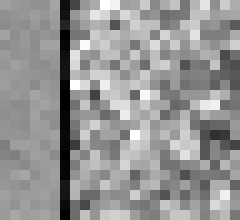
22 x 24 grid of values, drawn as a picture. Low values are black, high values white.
Slope: none. Histogram: skewed, a long tail of low values. Seam: vertical, 30% of the way across, the left part calmer. Grain: streaks running down. Average level on the scale: 60%. Odd lines: column 7.
